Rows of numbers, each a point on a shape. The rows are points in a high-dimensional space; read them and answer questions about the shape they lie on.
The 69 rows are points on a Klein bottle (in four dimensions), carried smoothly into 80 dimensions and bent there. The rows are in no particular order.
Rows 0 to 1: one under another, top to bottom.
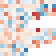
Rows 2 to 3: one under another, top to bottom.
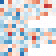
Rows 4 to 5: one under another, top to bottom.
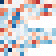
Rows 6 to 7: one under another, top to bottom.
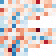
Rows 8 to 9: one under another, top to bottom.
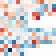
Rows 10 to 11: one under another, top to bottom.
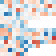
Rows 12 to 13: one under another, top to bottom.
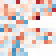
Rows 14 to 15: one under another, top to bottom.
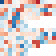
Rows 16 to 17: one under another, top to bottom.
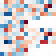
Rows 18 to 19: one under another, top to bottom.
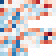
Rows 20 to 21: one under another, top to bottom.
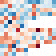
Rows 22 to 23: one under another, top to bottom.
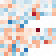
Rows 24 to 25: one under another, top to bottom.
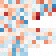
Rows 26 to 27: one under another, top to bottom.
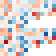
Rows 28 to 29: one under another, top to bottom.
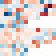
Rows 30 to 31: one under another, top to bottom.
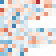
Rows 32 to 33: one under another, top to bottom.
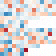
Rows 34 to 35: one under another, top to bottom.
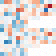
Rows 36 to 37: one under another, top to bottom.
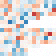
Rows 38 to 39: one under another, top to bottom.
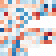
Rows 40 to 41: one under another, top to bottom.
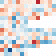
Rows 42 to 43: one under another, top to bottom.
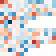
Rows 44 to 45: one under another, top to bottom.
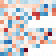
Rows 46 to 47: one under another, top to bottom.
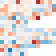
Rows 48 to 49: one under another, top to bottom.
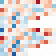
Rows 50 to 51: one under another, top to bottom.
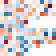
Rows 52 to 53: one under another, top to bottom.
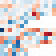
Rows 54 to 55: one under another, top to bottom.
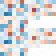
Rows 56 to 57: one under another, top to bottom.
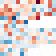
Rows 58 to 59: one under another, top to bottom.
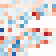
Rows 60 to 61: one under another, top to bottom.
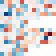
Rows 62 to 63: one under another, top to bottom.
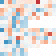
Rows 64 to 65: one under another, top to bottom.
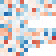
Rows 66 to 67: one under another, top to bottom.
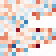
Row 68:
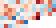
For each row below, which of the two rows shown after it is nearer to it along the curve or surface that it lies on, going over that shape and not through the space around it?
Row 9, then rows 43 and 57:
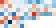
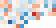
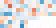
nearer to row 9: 57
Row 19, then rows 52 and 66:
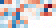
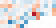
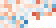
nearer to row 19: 66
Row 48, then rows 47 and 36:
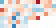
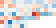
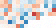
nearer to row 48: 36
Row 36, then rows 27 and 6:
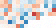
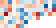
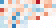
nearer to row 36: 27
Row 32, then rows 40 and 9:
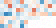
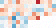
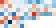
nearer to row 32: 9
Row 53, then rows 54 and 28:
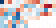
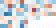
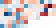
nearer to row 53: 28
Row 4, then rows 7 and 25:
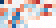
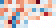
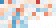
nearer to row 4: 7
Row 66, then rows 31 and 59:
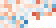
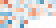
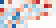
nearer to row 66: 59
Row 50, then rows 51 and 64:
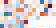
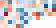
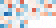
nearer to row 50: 64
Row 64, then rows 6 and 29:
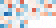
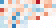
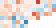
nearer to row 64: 6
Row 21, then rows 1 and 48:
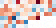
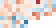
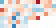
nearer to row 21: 48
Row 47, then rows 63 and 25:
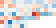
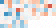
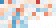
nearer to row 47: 63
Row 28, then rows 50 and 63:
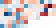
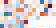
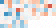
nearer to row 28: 50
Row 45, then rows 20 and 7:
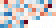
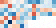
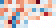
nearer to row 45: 20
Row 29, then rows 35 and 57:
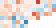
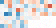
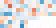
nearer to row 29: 35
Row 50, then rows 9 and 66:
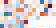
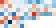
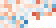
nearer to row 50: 9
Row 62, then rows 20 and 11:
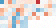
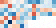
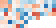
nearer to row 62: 11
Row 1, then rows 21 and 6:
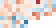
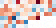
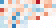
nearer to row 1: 6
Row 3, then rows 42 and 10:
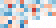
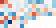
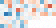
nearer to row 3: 10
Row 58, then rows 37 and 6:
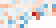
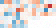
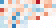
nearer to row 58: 6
